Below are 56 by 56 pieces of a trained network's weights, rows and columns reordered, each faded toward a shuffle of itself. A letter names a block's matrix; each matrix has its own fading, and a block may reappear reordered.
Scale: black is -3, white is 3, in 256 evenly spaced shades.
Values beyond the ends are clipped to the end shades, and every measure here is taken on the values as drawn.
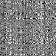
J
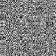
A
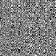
A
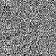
A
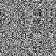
A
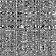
J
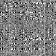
J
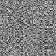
A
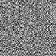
A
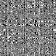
J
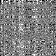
J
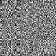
A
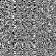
A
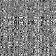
J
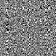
A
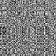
A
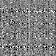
J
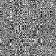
A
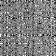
J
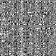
J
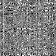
J
